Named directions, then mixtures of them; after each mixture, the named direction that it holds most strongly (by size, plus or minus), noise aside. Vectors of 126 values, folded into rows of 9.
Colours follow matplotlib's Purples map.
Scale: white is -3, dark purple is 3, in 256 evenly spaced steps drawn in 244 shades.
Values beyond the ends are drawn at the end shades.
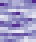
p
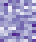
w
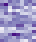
w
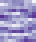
p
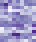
w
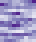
p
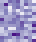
w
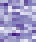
w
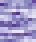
p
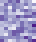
w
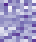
w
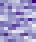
p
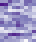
p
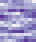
p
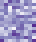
w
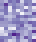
w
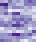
p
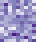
w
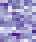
w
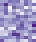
w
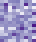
w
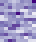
p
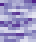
p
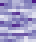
p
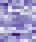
w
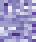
w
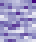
p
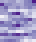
p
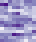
p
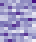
p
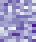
w
